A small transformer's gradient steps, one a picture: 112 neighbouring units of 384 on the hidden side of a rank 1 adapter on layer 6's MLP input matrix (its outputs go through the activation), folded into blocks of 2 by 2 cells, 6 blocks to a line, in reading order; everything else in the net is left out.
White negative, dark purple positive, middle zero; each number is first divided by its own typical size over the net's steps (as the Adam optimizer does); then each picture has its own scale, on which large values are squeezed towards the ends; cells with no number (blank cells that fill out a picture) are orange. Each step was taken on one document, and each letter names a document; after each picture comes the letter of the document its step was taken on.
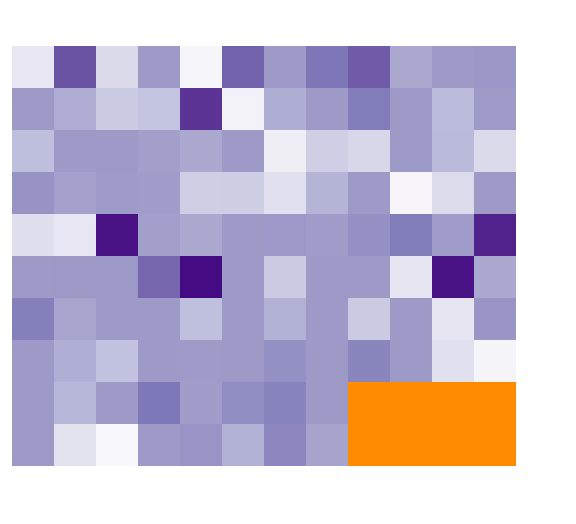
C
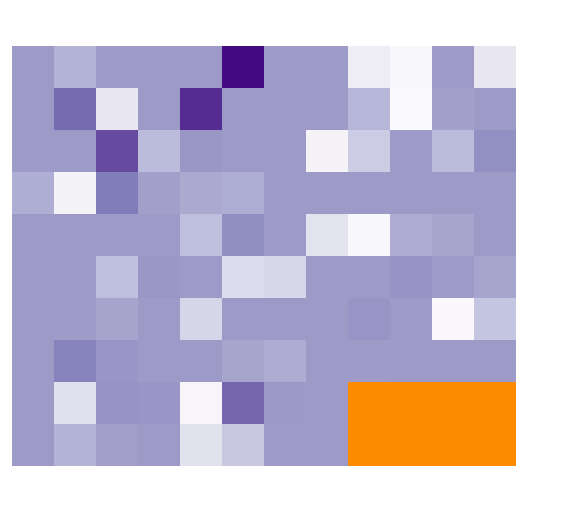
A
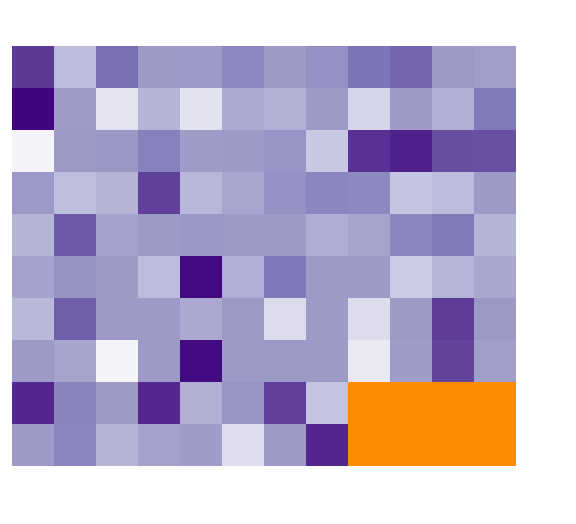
C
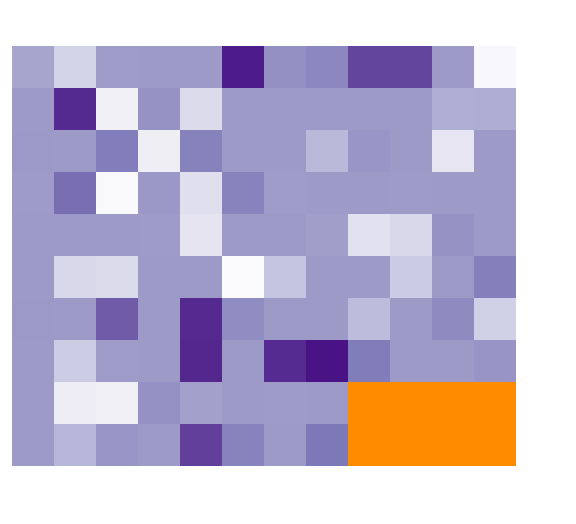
A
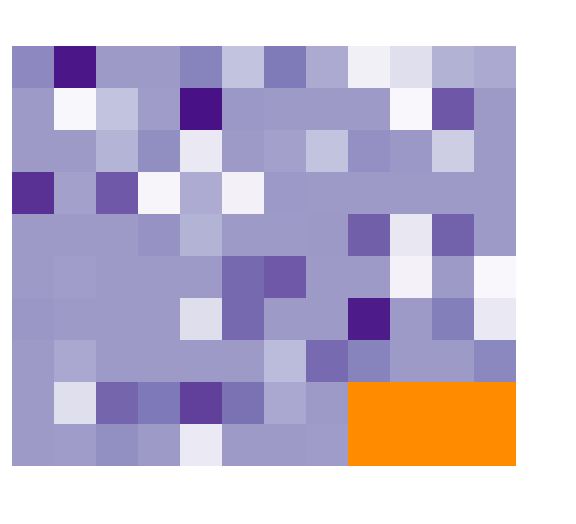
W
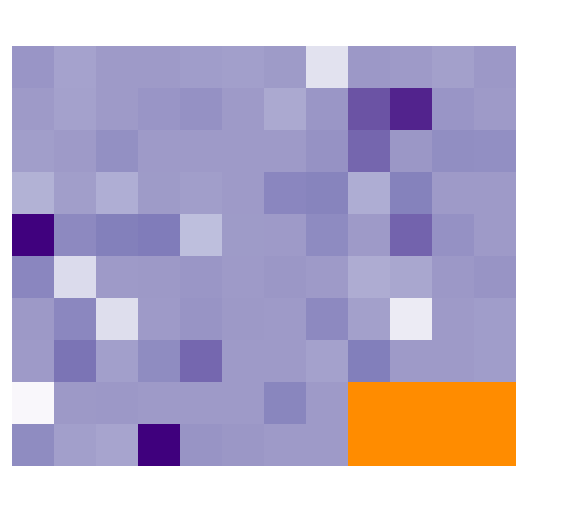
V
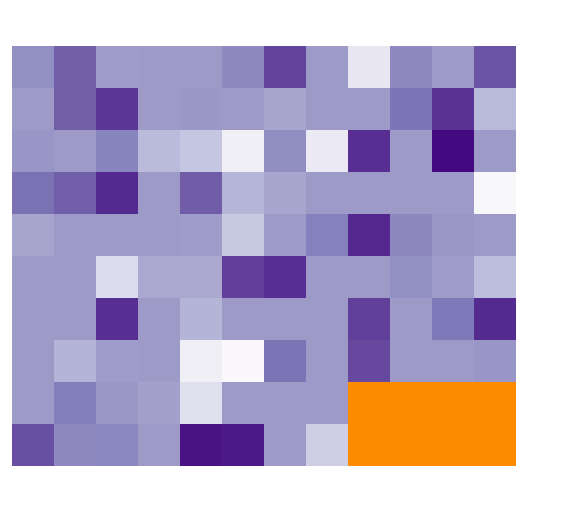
A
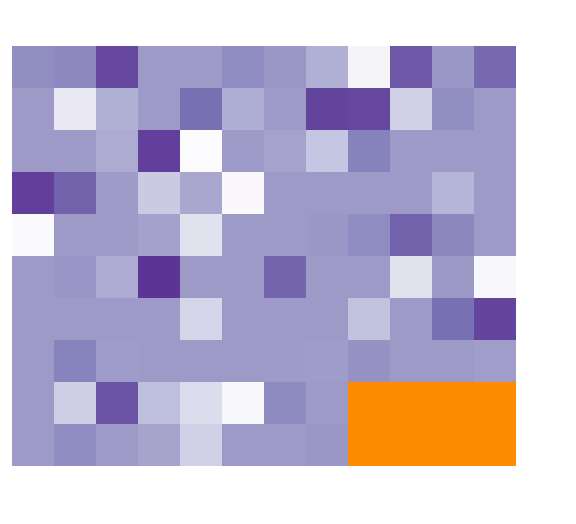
W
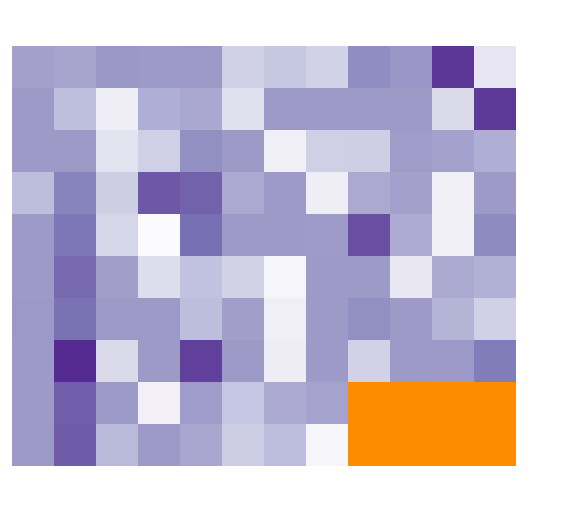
W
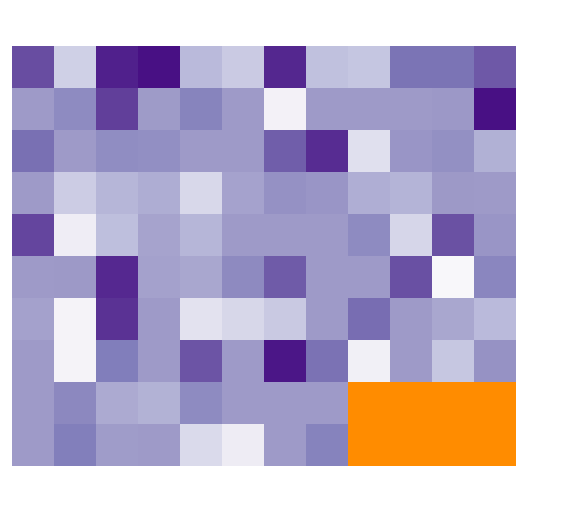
W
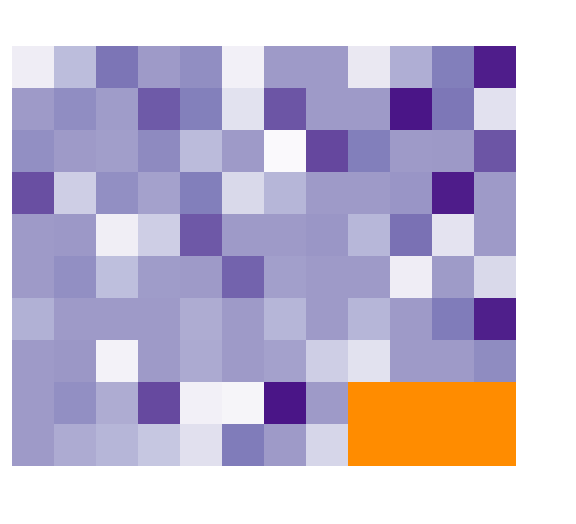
W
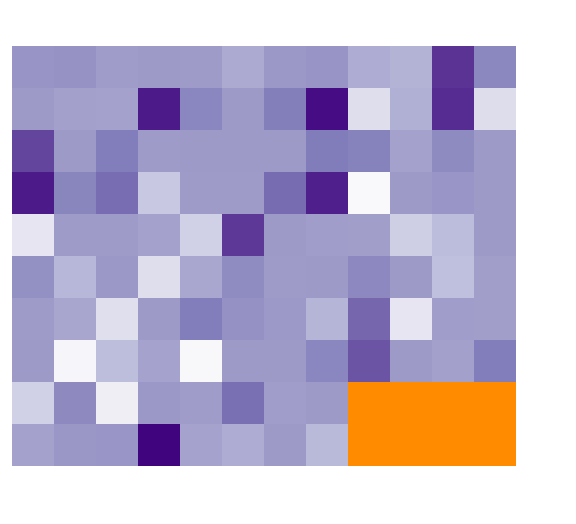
V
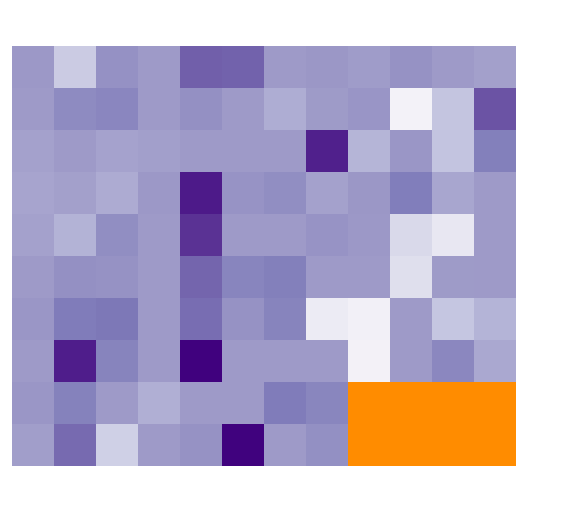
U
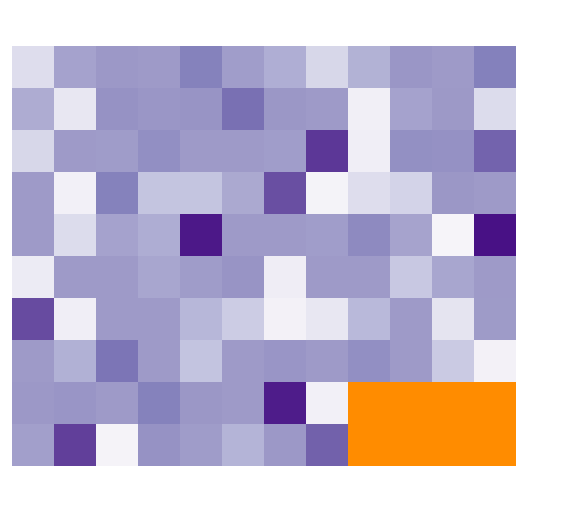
C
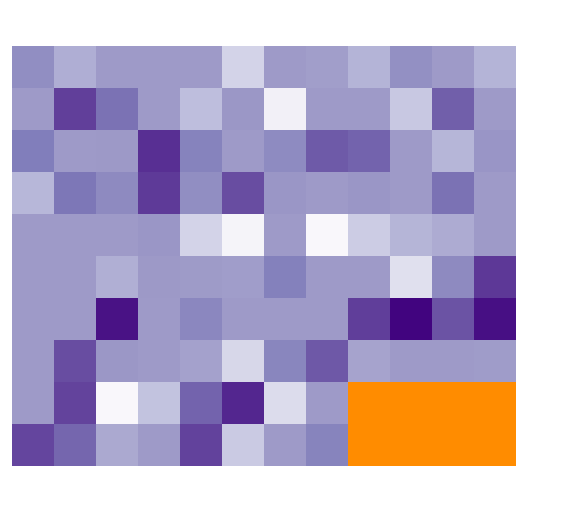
A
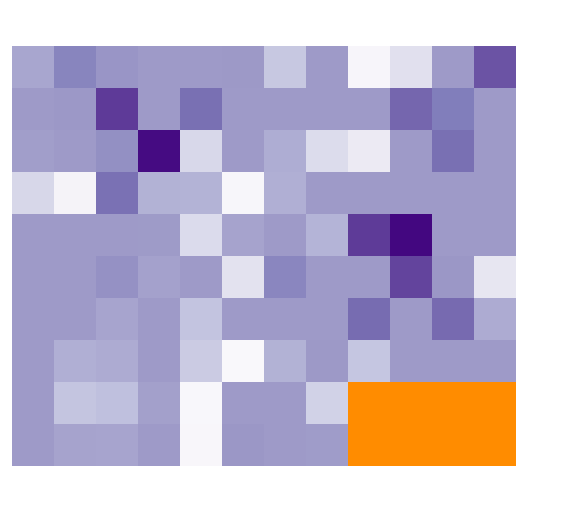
A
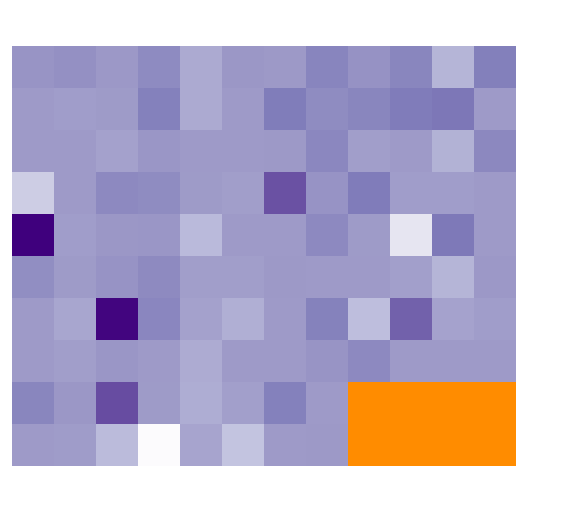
V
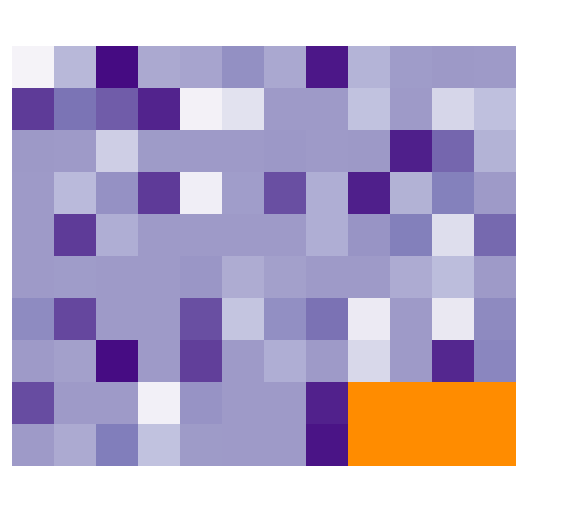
C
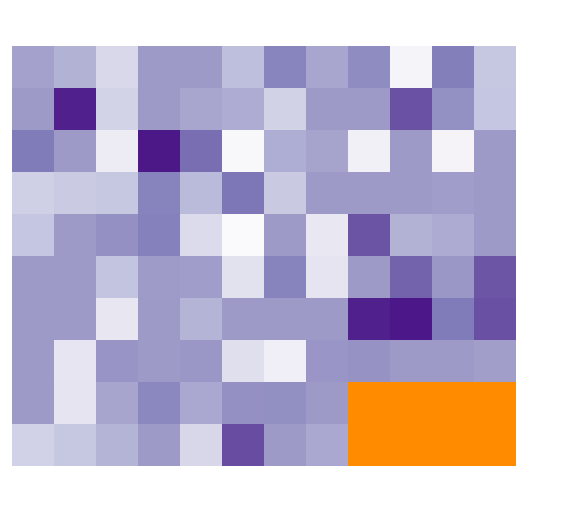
A
